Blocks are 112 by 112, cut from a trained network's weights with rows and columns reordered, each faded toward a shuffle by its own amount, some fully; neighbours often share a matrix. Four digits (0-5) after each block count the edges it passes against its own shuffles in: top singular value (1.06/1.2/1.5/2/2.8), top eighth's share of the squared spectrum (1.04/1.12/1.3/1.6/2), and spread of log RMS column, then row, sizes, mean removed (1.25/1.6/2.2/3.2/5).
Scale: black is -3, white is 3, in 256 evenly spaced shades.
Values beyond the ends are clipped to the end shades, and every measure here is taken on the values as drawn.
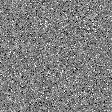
1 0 0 0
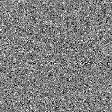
3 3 1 2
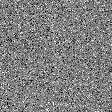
0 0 0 0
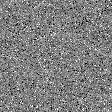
0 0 0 0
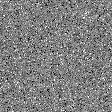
0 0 0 0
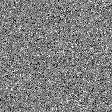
1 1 0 0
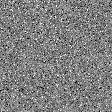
0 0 0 0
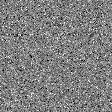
2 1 0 1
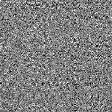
3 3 2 2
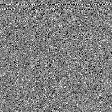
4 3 2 2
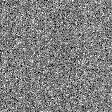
1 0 0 0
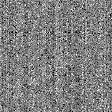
3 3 1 2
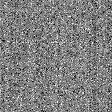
2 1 0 1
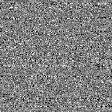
3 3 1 3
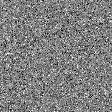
2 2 0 1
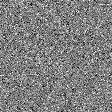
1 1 0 1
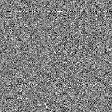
3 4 2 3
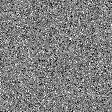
1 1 0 0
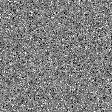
1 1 0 1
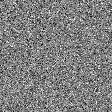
1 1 0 0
